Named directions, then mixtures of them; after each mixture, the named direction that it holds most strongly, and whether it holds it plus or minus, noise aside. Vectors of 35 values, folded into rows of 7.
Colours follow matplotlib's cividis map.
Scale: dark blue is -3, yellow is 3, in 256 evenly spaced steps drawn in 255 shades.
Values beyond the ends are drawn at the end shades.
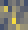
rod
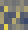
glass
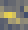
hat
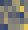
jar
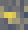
hat, plus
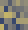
glass, minus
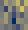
rod, minus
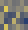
glass, plus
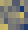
jar, minus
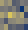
jar, minus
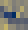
hat, minus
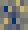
rod, minus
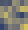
jar, plus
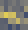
hat, plus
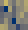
rod, minus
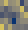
hat, minus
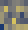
glass, plus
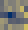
hat, minus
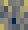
rod, minus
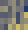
rod, plus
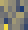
jar, minus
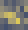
hat, plus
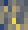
rod, plus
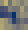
hat, minus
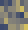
jar, plus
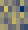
jar, minus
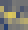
glass, minus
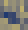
hat, minus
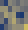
rod, plus
